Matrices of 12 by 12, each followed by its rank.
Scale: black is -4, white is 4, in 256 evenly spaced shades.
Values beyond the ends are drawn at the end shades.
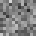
full rank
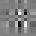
one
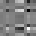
one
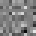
two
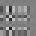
one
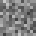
full rank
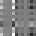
one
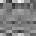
two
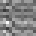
two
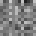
two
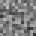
full rank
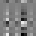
one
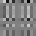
one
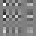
one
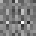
two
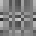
one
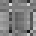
two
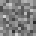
full rank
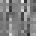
two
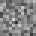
full rank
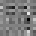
two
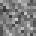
full rank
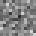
full rank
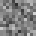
full rank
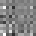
two
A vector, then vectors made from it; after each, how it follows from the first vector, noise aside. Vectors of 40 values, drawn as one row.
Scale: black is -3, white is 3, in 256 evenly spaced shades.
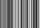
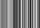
negated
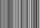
shrunk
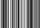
reversed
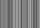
shrunk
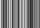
reversed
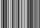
reversed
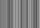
shrunk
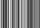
reversed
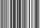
sign-scrambled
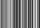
negated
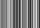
negated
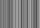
shrunk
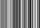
negated
